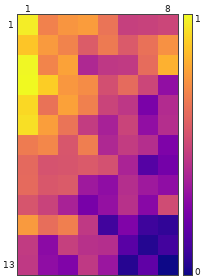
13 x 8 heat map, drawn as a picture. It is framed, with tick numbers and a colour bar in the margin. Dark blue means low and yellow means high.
There are no regular stripes. The field climbs toward the top left. Neither half mirrors the other. The bottom right is the ninth with the lowest average. The ninth with the highest average is the top left.
